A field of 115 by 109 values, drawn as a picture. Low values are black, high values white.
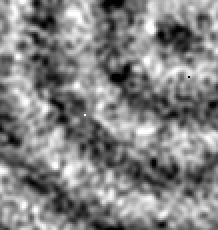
Mirror symmetry: none. Average level on the scale: 50%. Lone odd cells: 2, 1 higher and 1 lower than their neighbours. Rings: centred on the top right.
